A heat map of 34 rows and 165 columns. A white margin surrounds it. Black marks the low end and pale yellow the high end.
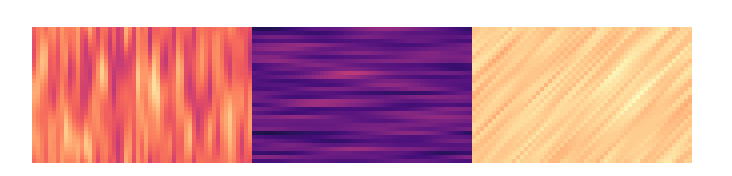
It is made of 1 by 3 panels. Panel 1,1: high, streaked downward. Panel 1,2: low, streaked across. Panel 1,3: very high, slanting up to the right, faint in contrast.
